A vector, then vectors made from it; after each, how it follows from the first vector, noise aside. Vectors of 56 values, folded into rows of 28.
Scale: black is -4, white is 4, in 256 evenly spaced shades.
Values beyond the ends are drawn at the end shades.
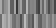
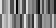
scaled up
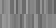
shrunk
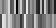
scaled up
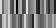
scaled up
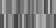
wrapped around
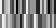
scaled up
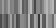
reversed
